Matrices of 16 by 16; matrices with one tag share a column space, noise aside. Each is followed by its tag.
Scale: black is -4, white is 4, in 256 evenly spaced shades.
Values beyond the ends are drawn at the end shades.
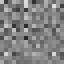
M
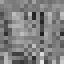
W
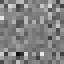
M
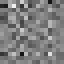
M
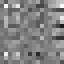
M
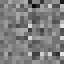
M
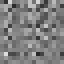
M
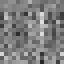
W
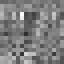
W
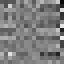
M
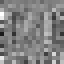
W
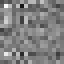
M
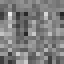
W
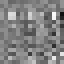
W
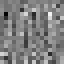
W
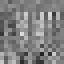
W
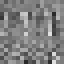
W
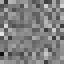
M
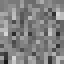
W
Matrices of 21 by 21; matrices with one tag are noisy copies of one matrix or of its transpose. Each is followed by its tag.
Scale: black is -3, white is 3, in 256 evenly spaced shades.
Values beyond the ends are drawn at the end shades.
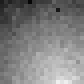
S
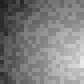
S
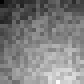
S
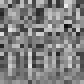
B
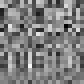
B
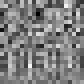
B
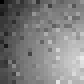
S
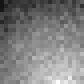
S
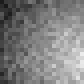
S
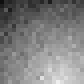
S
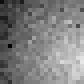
S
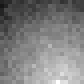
S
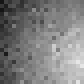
S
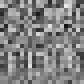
B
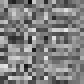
B
